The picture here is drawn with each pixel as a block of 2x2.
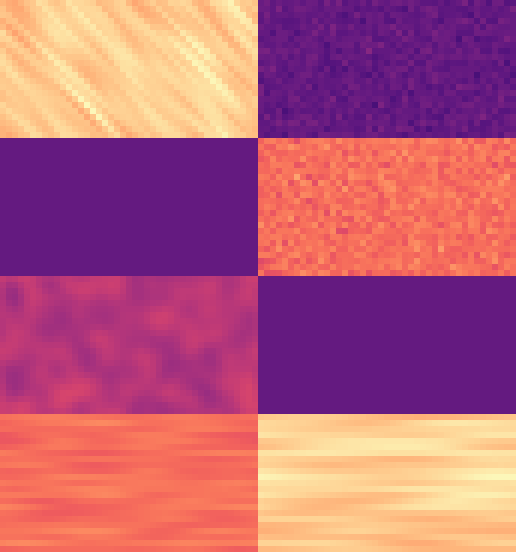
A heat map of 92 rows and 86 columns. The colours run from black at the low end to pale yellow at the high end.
The table splits into 4 rows of 2 panels. Panel 1,1: very high, slanting down to the right, faint in contrast. Panel 1,2: low, fine-grained, faint in contrast. Panel 2,1: low, flat. Panel 2,2: high, fine-grained, faint in contrast. Panel 3,1: middling, blotchy, faint in contrast. Panel 3,2: low, flat. Panel 4,1: high, streaked across, faint in contrast. Panel 4,2: very high, streaked across, faint in contrast.
